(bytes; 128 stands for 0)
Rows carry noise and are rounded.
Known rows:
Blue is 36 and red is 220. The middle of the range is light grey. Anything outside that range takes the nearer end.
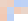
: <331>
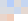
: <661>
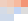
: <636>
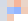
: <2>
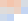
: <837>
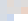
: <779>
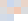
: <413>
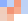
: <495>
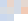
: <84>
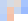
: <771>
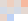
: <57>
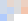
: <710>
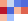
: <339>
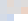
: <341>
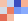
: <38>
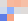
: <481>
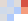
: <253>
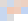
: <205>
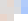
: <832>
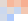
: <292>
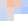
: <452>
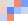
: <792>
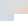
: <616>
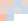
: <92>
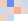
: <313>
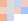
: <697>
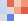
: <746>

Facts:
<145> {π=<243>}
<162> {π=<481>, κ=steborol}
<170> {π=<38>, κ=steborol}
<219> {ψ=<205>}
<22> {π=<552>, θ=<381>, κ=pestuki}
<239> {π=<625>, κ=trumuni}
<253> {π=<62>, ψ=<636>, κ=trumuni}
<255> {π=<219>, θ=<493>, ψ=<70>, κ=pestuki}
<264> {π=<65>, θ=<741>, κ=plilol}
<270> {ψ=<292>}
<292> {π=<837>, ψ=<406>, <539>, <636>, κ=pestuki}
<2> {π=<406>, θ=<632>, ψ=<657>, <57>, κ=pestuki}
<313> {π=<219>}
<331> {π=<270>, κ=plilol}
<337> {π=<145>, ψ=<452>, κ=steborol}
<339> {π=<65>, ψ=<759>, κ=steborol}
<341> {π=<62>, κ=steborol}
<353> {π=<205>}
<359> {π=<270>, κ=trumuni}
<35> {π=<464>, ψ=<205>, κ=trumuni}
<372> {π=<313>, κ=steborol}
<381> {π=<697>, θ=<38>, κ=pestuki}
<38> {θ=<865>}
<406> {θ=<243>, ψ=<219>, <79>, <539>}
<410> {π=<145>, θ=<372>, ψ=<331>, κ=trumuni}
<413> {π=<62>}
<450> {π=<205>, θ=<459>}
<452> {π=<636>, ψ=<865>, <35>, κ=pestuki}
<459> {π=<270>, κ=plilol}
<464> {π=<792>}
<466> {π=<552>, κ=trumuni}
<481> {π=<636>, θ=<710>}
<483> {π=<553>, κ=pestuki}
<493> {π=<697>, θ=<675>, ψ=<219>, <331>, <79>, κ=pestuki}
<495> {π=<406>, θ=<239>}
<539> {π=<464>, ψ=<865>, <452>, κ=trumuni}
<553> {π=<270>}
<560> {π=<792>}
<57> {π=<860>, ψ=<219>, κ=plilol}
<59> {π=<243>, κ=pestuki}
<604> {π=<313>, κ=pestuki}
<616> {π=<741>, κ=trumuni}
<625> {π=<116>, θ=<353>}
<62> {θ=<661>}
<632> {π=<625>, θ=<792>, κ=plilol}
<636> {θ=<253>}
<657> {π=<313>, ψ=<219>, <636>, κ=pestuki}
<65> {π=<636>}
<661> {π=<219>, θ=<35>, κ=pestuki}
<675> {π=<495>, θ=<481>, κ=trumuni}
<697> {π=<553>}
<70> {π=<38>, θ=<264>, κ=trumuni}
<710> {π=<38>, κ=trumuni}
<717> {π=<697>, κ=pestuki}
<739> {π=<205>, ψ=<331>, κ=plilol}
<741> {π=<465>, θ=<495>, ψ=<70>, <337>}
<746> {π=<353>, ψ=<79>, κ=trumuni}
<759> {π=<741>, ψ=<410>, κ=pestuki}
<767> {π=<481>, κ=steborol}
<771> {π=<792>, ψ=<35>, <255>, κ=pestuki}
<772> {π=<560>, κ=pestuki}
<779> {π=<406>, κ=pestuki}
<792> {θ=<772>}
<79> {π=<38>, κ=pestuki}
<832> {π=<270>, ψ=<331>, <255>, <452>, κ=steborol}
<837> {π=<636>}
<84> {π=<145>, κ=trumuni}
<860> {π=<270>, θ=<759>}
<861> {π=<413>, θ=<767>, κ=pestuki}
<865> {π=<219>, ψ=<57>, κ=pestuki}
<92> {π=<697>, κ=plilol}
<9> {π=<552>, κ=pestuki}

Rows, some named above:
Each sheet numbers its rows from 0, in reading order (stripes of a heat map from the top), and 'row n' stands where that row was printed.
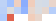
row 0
<255>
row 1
<860>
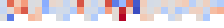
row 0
<746>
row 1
<22>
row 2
<253>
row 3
<253>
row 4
<741>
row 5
<860>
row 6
<772>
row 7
<739>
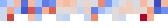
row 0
<70>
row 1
<759>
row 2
<65>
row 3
<792>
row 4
<239>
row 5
<381>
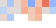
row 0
<657>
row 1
<264>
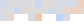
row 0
<861>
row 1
<62>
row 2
<145>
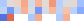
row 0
<675>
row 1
<493>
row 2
<337>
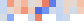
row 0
<79>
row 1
<632>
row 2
<539>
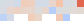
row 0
<145>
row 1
<860>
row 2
<270>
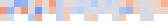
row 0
<410>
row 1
<493>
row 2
<35>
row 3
<661>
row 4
<2>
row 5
<406>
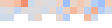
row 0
<636>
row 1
<861>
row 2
<219>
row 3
<865>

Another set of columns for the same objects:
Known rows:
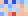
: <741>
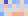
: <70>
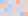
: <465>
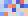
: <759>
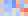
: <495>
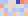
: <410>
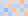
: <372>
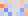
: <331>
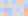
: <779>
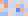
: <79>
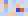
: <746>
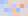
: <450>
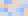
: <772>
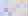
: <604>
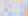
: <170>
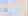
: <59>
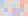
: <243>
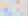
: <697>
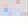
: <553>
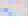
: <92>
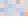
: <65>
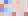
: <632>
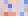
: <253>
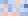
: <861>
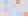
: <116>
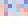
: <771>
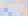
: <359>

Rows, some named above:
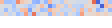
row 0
<239>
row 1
<339>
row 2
<710>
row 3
<337>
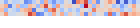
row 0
<771>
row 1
<35>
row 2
<410>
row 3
<38>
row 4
<741>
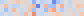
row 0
<313>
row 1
<771>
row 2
<145>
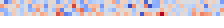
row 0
<792>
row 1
<57>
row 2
<35>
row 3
<57>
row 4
<657>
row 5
<255>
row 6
<710>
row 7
<253>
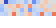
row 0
<264>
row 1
<632>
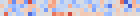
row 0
<452>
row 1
<493>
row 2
<2>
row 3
<861>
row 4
<337>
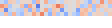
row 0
<739>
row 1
<636>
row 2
<331>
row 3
<62>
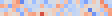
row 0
<270>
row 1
<2>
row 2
<832>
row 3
<205>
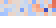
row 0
<860>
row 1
<406>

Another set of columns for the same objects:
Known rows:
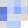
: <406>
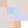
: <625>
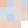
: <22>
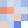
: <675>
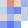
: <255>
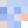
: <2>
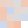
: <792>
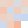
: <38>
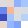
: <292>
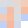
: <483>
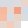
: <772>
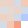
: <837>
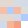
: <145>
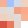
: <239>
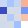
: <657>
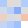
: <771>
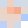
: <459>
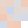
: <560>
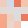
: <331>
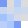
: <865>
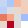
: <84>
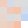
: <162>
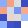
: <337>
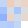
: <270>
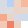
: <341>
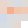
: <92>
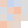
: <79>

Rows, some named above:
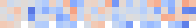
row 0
<79>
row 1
<406>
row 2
<253>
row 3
<313>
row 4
<865>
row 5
<832>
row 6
<493>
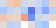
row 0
<759>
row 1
<406>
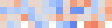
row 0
<739>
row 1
<339>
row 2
<493>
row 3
<495>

